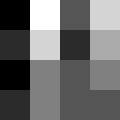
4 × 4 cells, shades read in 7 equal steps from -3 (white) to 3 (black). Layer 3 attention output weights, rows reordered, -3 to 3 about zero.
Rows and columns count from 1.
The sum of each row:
-1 1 4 4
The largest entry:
3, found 2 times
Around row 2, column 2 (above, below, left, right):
-3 0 2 2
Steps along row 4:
down up same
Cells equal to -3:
1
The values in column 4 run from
-2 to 1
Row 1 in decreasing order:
3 1 -2 -3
